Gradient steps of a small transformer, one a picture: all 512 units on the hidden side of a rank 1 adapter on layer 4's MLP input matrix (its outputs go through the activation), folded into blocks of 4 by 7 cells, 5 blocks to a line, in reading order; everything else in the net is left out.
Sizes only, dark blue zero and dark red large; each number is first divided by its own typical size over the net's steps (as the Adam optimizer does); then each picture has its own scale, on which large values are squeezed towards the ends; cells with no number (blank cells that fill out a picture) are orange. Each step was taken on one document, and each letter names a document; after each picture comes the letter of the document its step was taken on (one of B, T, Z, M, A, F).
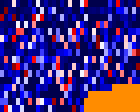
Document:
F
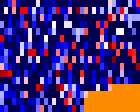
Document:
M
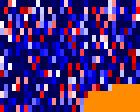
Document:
M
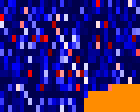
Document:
F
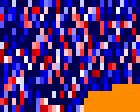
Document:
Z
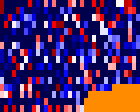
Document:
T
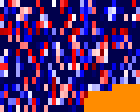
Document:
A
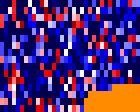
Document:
Z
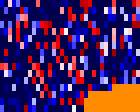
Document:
A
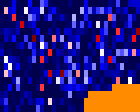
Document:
F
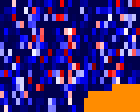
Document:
F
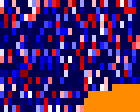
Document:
T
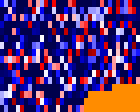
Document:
Z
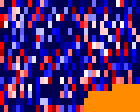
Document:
Z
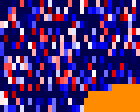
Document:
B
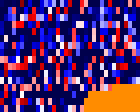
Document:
B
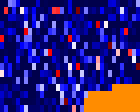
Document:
M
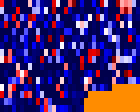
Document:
T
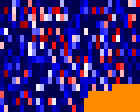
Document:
F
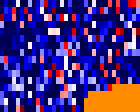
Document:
F
